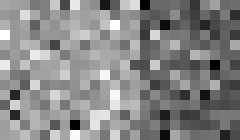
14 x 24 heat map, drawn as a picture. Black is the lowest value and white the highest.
The values follow a bell shape. There are no regular stripes. The left part is higher, up to a seam about 60% of the way across.
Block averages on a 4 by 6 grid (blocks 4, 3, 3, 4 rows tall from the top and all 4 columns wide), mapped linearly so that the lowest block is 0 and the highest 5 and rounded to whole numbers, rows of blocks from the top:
444200
544211
345210
435200
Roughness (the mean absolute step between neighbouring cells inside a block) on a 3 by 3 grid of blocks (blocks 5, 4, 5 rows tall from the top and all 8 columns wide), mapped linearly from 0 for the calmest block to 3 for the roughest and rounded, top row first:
0 2 0 / 0 1 1 / 3 1 0
